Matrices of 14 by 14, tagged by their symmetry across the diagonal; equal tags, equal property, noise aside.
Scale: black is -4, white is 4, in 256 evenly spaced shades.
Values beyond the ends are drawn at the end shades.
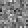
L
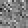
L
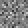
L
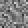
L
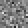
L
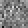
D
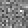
D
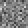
D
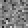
D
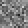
D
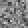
D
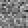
D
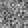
L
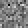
D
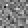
L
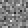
L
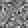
L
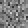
D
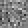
L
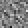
L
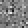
L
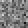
D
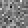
D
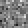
L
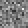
D
